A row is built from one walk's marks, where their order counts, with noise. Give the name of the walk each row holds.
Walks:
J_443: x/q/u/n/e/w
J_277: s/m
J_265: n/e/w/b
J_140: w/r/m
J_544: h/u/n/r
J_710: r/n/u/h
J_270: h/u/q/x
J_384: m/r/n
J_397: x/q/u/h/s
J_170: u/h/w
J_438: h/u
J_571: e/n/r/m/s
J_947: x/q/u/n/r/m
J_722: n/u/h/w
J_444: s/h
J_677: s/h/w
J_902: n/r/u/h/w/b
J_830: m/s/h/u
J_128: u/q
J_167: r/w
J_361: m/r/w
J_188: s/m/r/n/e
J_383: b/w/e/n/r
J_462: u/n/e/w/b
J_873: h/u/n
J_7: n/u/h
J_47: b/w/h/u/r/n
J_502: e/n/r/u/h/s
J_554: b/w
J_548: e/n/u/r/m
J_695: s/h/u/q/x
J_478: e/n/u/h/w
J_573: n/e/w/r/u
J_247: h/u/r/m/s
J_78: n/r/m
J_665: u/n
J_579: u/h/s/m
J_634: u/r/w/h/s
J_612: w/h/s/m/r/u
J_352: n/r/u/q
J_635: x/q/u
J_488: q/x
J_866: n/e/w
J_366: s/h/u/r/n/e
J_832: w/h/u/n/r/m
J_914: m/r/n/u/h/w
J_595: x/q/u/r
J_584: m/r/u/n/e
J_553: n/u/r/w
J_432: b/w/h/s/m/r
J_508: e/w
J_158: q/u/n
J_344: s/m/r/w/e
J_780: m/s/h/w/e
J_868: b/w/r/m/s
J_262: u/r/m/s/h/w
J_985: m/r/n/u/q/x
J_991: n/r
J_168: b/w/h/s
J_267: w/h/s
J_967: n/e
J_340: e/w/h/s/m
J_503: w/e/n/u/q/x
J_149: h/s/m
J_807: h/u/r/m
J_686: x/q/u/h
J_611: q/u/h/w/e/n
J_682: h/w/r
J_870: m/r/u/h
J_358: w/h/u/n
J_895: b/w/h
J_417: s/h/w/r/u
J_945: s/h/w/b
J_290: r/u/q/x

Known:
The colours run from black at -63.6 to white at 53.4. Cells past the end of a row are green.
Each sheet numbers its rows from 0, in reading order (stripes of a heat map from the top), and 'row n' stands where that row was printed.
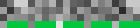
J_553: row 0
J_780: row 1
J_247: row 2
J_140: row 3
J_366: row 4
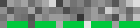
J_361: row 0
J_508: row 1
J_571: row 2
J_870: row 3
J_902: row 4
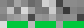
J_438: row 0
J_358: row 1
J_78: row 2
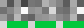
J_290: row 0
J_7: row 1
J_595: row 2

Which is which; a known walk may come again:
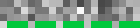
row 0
J_7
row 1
J_358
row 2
J_635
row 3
J_149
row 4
J_170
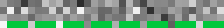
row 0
J_397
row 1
J_873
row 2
J_695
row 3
J_780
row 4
J_503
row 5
J_78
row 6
J_554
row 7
J_438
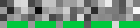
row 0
J_573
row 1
J_584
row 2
J_895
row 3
J_866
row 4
J_352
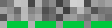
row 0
J_722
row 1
J_432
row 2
J_553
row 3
J_361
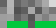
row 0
J_340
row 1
J_508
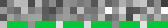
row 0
J_914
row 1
J_868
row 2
J_612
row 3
J_595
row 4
J_945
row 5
J_270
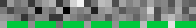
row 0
J_571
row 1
J_188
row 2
J_383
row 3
J_991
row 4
J_140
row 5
J_267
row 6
J_247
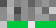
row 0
J_262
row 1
J_870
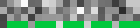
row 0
J_265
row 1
J_611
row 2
J_290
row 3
J_444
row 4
J_366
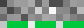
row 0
J_832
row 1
J_686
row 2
J_502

